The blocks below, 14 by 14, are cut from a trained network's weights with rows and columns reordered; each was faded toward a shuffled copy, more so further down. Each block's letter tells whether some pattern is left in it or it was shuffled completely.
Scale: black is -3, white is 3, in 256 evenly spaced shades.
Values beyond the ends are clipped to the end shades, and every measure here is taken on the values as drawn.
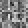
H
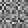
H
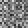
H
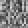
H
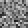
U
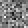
U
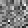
H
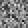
U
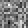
H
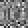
H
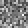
U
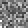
U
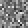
U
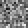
U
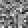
U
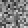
U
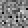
U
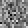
U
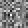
H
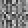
H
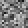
H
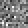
U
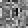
H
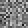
H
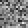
U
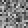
U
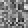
H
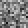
H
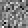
U
